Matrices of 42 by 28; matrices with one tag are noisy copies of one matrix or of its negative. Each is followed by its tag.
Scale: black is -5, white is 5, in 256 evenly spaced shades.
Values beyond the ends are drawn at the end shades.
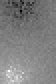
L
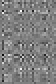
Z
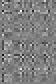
Z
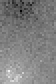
L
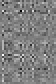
Z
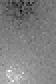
L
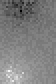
L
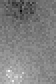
L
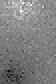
L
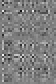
Z
